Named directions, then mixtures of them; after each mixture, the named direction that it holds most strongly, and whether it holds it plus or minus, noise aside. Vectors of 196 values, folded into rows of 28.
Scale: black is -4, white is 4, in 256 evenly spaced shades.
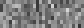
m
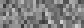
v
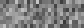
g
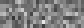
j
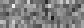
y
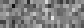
y, minus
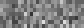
j, plus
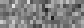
y, plus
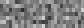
j, minus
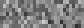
v, minus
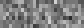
j, plus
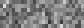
v, minus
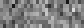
y, minus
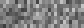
g, minus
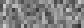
v, minus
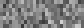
v, plus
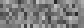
j, minus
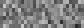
v, minus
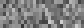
v, plus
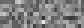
j, plus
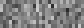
m, minus
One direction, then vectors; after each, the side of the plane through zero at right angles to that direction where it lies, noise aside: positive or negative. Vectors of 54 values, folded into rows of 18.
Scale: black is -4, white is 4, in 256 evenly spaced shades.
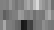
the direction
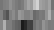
positive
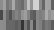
positive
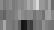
positive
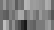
positive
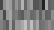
negative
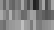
negative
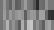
negative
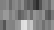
negative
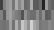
negative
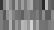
negative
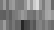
positive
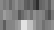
negative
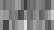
negative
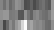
negative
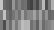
negative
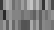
positive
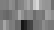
positive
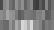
negative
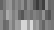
negative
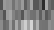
negative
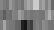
positive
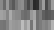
negative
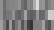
positive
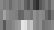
negative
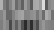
positive
